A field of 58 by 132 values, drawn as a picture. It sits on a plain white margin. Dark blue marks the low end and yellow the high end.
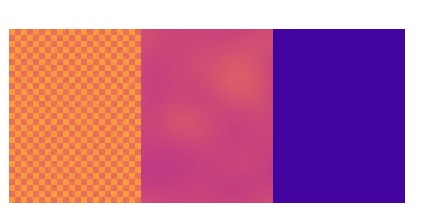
The table splits into one row of 3 panels. Panel 1,1: high, checkered. Panel 1,2: middling, smooth, faint in contrast. Panel 1,3: very low, flat.
